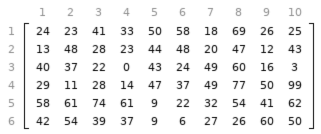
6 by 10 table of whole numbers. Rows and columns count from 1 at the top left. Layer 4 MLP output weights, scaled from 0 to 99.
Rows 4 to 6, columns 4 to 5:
14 47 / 61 9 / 37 9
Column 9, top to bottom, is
26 12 16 50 41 60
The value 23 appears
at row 1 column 2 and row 2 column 4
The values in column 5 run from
9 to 50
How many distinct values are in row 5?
9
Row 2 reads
13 48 28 23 44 48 20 47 12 43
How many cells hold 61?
2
